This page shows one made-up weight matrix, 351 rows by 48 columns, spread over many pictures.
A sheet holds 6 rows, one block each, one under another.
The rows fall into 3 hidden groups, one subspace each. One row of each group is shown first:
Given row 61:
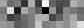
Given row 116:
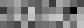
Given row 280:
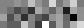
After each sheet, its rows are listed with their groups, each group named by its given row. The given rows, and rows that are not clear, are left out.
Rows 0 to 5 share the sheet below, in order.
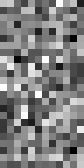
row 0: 116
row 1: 116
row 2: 61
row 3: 280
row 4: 61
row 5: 116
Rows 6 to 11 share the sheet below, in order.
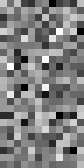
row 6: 280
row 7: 116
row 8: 61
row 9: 61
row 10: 116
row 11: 116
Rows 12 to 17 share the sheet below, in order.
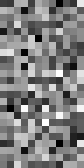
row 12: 116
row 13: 280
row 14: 116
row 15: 280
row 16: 61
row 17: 116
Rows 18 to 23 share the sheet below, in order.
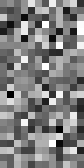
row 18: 280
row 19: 116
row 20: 61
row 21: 61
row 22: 116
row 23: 116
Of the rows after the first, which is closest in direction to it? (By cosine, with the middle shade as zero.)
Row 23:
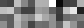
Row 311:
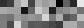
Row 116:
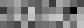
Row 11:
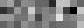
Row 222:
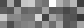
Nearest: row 311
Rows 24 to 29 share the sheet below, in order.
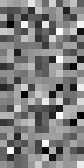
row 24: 280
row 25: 116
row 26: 116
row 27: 116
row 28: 116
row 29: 61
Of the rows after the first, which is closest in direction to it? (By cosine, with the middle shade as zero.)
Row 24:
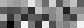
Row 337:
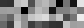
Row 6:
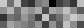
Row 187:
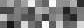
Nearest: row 187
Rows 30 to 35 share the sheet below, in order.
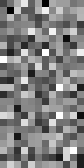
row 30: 61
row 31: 280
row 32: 280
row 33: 116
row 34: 116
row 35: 116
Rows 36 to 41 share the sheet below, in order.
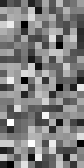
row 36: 280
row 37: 116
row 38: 280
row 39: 116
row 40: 61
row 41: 280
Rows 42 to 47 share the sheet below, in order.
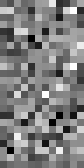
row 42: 116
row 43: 61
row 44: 116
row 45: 61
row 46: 116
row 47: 61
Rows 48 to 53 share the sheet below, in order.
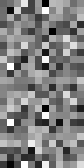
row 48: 61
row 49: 280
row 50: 61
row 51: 280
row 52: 61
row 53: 280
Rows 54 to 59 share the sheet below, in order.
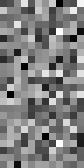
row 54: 116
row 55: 116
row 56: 116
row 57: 61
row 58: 280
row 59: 116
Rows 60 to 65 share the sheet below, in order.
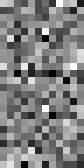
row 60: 116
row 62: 116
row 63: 280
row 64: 280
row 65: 280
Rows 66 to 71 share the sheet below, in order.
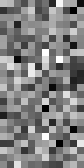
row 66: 116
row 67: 280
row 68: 61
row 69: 280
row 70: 280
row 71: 116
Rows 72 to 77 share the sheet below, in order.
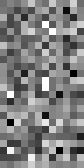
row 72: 280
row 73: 280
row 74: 280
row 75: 61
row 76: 61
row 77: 61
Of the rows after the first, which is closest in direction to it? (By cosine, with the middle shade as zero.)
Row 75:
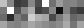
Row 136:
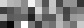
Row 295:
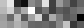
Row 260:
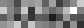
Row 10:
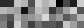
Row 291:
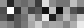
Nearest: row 291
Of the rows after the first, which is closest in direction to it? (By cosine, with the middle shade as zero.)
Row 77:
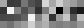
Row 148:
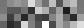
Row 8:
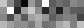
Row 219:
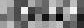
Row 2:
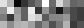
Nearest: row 2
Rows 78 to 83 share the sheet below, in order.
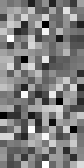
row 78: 280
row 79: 61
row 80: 61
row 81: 116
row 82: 280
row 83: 280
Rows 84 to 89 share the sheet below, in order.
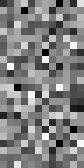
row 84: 116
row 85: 280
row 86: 61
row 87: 61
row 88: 280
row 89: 116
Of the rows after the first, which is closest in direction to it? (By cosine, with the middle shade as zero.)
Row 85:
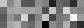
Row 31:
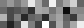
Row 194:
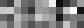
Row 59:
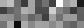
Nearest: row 194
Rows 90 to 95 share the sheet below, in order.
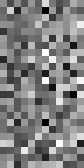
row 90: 61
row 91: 280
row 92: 280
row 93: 116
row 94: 61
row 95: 116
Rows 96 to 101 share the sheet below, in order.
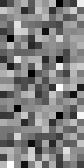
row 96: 116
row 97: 61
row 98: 61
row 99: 116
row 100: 116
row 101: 280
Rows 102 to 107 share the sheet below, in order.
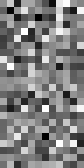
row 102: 116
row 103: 61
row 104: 61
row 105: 280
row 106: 280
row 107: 116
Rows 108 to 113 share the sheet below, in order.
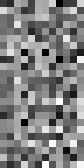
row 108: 116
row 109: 280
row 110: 116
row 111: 116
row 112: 116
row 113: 280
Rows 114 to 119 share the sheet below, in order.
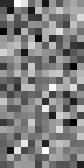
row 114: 61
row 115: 280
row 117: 280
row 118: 116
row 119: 61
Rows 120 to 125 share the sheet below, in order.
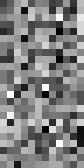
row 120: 116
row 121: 116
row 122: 116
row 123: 61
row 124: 61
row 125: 116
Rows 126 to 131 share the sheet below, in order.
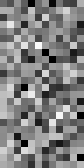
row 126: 280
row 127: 280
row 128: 280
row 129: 61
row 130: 116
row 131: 61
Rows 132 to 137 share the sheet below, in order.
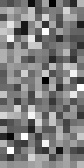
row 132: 280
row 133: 61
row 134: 280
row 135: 116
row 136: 280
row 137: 61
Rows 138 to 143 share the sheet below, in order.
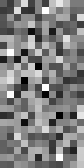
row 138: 61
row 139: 280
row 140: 280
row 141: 61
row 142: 116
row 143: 116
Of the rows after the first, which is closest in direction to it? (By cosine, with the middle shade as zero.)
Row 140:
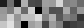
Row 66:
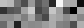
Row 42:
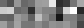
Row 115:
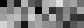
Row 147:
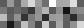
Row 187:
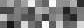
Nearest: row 115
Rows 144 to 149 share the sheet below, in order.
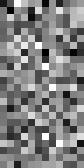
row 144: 61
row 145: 280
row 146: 61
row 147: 280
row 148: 280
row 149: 116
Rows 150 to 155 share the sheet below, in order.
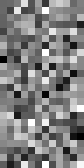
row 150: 61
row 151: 280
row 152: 280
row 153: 61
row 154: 61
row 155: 280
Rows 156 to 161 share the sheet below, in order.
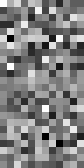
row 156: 280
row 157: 61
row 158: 61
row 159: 280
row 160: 280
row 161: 116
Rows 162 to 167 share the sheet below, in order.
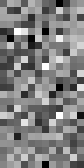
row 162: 61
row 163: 61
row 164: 61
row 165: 116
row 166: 116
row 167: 280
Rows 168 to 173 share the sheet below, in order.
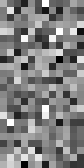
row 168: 61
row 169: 116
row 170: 116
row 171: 280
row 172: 61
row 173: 280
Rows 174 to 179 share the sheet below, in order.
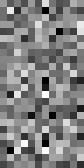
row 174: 61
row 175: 116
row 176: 280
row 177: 61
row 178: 280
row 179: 61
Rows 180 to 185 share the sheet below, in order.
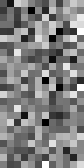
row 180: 61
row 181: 116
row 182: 280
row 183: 116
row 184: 61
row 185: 280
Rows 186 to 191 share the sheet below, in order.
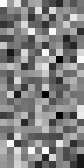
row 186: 280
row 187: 280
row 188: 116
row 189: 61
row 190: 116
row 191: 61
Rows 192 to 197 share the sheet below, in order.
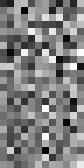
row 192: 116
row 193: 280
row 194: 116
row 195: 280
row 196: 280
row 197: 61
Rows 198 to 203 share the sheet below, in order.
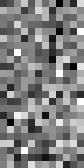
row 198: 116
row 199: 116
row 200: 116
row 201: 61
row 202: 61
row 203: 116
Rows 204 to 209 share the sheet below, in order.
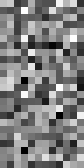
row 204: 116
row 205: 116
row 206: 280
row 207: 116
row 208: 116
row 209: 116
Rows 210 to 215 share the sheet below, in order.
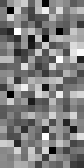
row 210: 61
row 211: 61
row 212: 116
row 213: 61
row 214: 280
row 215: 61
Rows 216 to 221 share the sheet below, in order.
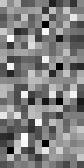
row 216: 280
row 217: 61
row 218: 61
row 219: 116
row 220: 280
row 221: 61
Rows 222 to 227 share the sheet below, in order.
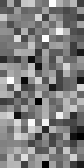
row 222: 280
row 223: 61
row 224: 280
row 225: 280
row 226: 61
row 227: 280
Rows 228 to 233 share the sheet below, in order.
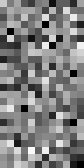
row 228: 280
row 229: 61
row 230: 280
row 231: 280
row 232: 116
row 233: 61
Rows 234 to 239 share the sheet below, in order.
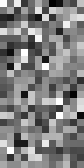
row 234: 280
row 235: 280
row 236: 61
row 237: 116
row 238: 116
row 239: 61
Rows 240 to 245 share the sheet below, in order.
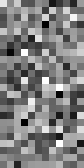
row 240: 280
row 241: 280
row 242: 280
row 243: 61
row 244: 116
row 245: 116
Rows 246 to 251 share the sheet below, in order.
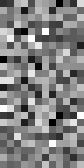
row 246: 116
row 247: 61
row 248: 280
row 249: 280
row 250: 116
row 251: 280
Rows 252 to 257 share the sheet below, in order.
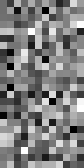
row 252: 61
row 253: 280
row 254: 61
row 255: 61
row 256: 280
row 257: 116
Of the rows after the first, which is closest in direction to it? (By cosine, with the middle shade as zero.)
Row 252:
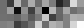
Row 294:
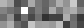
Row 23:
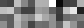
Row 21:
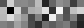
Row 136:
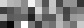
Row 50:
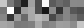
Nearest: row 50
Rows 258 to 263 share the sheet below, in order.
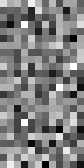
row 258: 280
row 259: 116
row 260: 116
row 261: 116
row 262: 116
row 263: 280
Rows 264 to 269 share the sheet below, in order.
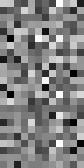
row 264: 116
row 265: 61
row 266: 280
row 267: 61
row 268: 116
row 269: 116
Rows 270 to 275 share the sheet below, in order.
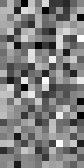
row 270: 61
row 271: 116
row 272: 280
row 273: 61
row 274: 116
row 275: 116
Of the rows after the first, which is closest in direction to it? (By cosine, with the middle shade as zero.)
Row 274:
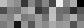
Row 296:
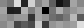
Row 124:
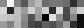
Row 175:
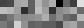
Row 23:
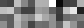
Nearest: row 296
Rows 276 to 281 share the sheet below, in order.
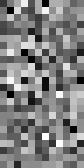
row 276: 61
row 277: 280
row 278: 280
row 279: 61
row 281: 116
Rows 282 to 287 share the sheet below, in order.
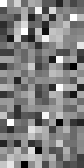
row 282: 280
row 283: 61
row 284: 116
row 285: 116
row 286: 61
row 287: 280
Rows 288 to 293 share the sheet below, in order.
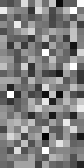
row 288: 116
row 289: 280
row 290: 116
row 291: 61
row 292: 280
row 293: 61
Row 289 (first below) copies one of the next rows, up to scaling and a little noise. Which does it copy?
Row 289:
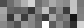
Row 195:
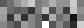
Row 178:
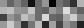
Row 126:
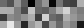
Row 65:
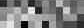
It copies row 195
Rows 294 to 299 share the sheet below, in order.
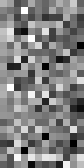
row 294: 116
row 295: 61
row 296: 61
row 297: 61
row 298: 280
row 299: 116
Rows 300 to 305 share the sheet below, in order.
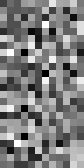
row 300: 280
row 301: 280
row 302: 280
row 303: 280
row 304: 280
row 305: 61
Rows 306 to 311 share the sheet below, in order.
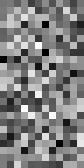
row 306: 280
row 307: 280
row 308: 280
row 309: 280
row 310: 280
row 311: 116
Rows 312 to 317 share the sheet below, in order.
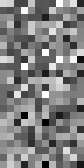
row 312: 116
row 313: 280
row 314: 116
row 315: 61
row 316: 61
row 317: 280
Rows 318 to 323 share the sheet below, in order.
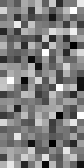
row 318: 116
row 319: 280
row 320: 280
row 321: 116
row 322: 116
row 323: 280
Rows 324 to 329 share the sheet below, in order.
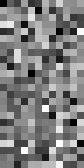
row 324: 280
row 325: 116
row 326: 61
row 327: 280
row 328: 116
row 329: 116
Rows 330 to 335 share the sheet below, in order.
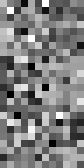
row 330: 61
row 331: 61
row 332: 61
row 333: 61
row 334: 61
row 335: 280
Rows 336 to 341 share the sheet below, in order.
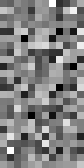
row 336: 116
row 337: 116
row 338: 116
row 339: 116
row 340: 280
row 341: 61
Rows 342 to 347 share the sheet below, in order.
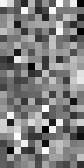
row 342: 116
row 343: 116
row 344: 61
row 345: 280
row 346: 61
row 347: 61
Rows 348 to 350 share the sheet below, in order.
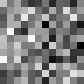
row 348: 280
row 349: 61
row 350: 280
